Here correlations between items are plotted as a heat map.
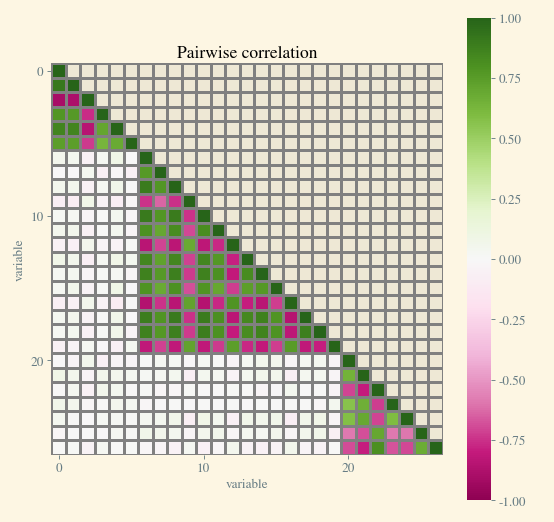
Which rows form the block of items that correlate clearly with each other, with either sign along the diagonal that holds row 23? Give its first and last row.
20 to 26
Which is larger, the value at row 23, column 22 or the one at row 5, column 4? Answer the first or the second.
the second
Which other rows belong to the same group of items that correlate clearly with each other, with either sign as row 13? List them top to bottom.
6, 7, 8, 9, 10, 11, 12, 14, 15, 16, 17, 18, 19
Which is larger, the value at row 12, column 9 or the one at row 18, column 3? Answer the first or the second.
the first
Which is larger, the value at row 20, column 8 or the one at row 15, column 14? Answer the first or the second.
the second
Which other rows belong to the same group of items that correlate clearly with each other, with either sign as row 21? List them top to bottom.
20, 22, 23, 24, 25, 26
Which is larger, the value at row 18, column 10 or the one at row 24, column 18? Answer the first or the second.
the first
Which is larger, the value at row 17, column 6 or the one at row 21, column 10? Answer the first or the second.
the first
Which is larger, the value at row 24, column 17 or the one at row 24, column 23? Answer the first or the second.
the second
